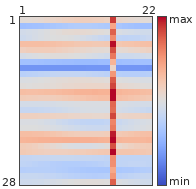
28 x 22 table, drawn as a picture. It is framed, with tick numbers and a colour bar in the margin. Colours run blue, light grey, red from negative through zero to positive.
The grain runs across in streaks. No overall slope runs across the table. Column 16 differs from the columns beside it. The top right is the roughest part.
